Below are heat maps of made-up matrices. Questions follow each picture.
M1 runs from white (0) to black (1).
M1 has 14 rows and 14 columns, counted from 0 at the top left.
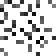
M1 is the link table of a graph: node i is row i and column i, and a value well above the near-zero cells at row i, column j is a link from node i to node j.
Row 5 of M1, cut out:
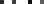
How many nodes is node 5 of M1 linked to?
4
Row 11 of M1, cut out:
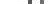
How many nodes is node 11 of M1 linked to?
2
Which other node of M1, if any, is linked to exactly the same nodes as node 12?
node 2
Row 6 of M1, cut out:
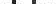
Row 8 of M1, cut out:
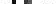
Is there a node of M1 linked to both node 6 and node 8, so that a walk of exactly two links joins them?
yes
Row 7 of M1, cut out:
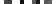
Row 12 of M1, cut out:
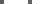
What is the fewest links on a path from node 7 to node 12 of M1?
1
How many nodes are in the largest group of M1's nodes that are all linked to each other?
3
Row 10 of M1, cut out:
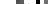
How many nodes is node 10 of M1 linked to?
4
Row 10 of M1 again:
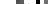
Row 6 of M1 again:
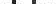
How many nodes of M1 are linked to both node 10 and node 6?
0
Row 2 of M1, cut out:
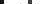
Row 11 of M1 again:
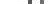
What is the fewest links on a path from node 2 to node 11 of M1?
2
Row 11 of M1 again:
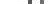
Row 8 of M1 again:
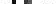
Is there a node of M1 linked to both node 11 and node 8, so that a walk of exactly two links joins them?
yes
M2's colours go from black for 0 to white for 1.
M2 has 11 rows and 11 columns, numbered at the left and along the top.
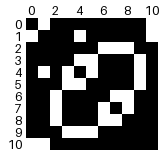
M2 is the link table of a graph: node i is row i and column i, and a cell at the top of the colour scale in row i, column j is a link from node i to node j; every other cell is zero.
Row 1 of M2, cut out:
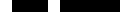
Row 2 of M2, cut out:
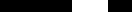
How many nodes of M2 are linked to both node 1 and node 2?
0
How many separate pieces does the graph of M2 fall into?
2
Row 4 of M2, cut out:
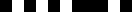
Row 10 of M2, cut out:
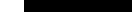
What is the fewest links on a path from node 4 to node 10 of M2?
2
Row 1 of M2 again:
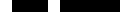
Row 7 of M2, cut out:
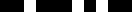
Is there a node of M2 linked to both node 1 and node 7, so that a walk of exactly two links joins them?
no
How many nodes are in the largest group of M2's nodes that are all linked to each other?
4
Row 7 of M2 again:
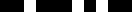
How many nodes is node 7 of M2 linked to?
3
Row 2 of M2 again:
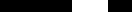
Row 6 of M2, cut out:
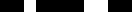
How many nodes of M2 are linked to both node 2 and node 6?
2
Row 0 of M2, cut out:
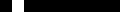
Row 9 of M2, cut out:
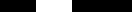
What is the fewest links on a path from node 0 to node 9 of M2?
3
